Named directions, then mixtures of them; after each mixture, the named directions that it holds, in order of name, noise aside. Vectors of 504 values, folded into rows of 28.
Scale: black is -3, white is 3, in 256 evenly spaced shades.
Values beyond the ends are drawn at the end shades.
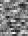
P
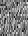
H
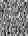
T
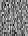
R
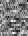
P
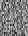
R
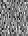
H, R, T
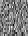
H, R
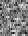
P, R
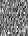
H, T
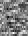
P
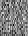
R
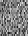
H, R, T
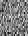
H, R, T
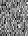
H, R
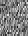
H, T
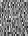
R, T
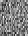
H, R, T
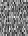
H, R, T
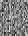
R, T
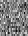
P, T
